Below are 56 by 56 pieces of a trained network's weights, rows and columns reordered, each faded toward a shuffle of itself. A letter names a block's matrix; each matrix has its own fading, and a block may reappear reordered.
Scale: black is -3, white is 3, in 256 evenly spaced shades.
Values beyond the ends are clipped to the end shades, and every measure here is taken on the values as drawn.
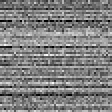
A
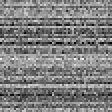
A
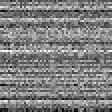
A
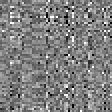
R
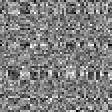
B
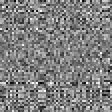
B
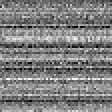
A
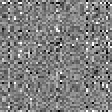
R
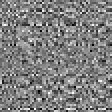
B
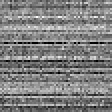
A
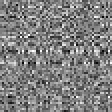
B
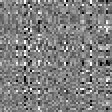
R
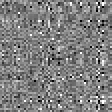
R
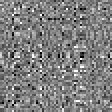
R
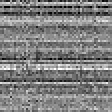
A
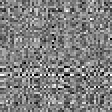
B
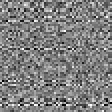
B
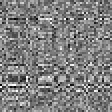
B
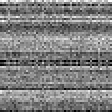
A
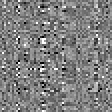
R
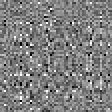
R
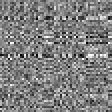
B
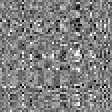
R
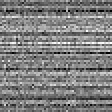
A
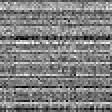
A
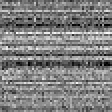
A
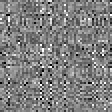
R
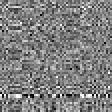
B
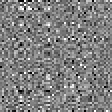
R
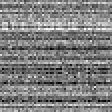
A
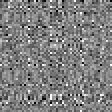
R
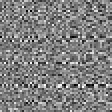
B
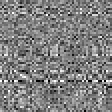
B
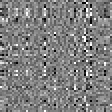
R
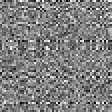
B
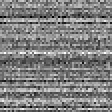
A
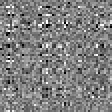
R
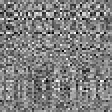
B
